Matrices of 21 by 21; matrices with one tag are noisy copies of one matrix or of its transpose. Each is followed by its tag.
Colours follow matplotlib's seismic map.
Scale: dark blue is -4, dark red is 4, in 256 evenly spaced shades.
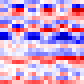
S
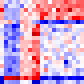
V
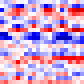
S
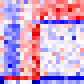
V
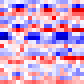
S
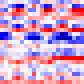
S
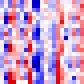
S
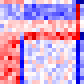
V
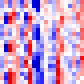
S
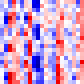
S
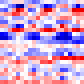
S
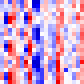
S
